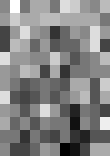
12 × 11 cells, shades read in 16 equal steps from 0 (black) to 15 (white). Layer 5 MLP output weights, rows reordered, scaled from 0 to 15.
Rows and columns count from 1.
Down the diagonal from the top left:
8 12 13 6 8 10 5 9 7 6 5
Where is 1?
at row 10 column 8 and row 12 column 8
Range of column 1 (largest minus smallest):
9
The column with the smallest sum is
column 8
